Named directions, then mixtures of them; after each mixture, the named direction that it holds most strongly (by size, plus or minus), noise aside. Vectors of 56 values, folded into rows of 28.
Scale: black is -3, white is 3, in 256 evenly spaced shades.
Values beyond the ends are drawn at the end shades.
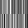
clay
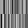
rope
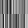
clay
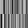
rope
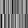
rope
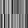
rope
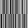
clay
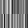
clay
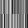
clay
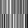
clay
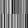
clay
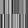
rope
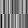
rope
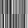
clay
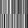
clay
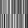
clay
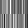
clay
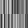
rope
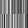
clay
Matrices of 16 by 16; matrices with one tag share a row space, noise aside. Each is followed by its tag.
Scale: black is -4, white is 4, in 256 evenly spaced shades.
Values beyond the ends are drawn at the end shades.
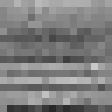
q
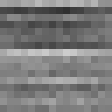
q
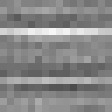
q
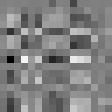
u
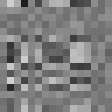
u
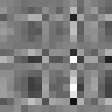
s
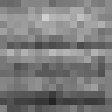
q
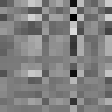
s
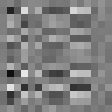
u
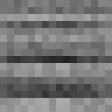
q
